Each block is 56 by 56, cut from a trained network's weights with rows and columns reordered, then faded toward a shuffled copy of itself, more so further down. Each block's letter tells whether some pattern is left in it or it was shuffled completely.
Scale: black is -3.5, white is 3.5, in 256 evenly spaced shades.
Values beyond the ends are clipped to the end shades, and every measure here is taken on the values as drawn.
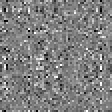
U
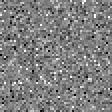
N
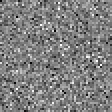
N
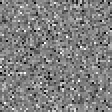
N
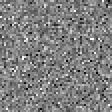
N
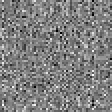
U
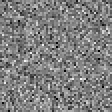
N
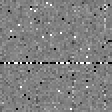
U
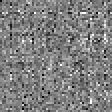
U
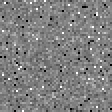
N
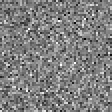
N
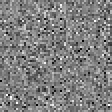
U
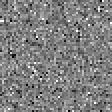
N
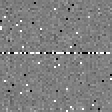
U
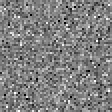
N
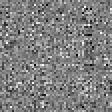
U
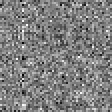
U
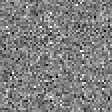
U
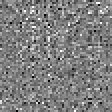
U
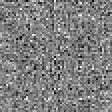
U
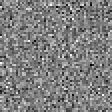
U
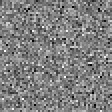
N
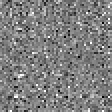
U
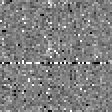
U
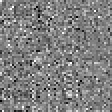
U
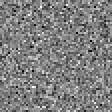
N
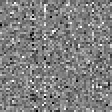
U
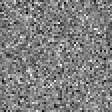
N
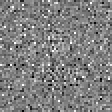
U
